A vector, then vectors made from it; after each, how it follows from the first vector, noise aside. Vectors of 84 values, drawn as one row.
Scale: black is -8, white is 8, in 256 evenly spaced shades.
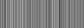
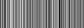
scaled up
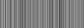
sign-scrambled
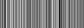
scaled up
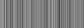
sign-scrambled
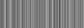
sign-scrambled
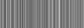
sign-scrambled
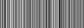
scaled up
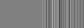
partly zeroed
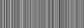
sign-scrambled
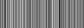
scaled up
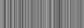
sign-scrambled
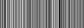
scaled up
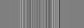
partly zeroed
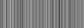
sign-scrambled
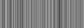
sign-scrambled
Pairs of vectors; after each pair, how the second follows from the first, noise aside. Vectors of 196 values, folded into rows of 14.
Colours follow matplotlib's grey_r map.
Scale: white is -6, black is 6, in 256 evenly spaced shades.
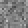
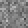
sign-scrambled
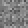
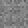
shrunk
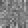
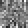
scaled up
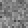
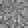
sign-scrambled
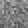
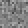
sign-scrambled
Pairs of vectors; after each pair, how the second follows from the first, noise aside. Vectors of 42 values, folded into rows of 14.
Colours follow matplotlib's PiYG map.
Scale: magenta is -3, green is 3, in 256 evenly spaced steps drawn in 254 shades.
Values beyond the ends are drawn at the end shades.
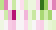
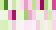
sign-scrambled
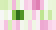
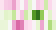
reversed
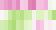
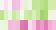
reversed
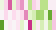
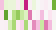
reversed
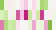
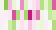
reversed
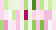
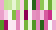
scaled up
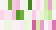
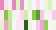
reversed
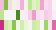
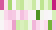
reversed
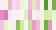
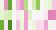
reversed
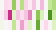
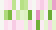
sign-scrambled
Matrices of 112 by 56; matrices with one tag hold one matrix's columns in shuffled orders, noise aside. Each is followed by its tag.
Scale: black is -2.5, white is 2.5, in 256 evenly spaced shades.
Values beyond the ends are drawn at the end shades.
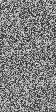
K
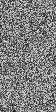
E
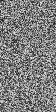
E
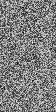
K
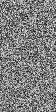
K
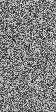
K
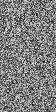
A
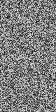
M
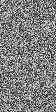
M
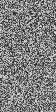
E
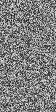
A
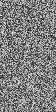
K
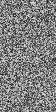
E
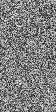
K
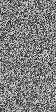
E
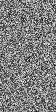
A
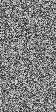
K
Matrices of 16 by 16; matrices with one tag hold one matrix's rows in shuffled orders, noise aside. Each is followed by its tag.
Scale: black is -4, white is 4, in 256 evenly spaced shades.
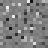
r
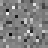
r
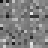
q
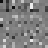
q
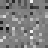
q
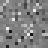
r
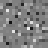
r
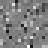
r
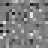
q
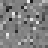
r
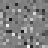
r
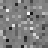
r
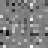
q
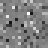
r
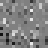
q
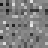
q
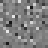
r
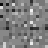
q
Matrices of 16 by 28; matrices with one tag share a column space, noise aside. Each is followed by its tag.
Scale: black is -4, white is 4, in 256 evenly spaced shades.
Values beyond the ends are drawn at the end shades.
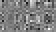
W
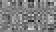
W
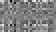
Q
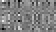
W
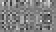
W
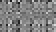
Q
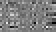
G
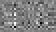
G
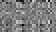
Q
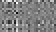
Q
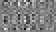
W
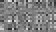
W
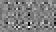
G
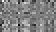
Q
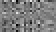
Q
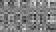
W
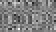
W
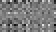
Q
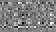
G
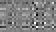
G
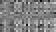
Q
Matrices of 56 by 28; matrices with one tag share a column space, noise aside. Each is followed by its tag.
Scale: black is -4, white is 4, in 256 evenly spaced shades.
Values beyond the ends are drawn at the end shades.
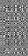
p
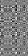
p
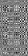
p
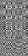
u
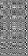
u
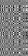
p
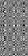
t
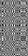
t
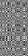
t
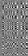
u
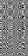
u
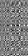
t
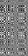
p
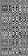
p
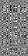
p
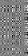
p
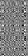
t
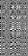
u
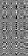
u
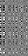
p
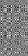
p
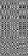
u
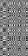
t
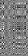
u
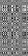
p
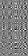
u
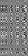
p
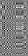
u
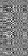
p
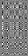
u
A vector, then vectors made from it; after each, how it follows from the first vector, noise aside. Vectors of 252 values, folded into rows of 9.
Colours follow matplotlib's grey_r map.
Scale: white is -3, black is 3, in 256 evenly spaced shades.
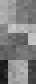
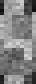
wrapped around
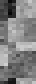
wrapped around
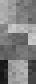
copied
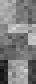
copied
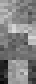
copied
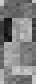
wrapped around
